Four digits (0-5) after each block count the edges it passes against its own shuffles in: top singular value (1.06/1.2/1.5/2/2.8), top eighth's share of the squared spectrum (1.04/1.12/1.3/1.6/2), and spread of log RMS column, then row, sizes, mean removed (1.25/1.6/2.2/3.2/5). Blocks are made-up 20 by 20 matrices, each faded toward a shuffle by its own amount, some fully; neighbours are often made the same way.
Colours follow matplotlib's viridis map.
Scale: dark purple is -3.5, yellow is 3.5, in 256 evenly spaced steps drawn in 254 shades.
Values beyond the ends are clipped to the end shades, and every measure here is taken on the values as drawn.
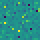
0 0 0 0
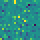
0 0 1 0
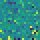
2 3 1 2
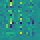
2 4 2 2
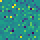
0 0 0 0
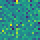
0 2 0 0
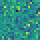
1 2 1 0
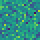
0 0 0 0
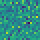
2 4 1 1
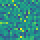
1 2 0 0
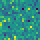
2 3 1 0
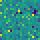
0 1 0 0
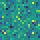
0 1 0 0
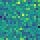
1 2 1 1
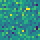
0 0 0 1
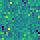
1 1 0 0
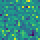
2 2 0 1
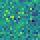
2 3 0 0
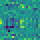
3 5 1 2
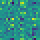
3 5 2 2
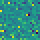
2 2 0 1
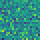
1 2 0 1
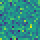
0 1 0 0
